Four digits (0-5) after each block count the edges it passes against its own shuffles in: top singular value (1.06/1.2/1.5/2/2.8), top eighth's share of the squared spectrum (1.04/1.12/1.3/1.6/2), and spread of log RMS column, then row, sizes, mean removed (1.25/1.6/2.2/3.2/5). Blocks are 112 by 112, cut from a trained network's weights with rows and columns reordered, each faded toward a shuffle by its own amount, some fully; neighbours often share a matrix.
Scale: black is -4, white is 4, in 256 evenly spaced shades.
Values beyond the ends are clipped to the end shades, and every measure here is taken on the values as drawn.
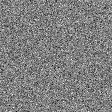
0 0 0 0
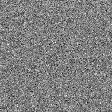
2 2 0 1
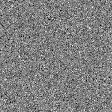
2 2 0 0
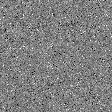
1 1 0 0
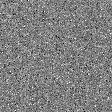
0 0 0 0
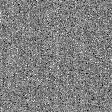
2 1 0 0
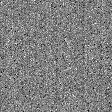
2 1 0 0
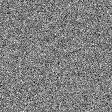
0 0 0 0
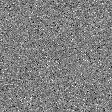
0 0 0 0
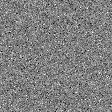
0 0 0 0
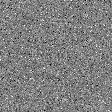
1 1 0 0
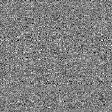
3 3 1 3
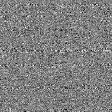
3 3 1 3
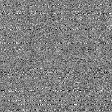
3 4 1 4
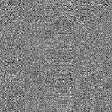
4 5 3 3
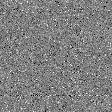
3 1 0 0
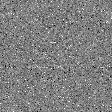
1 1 0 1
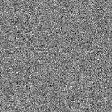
3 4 2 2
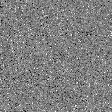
2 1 0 0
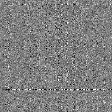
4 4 3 2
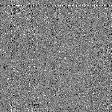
3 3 2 2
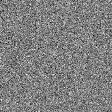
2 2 0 0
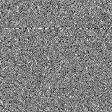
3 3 1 2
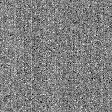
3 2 0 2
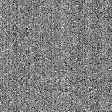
3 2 0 2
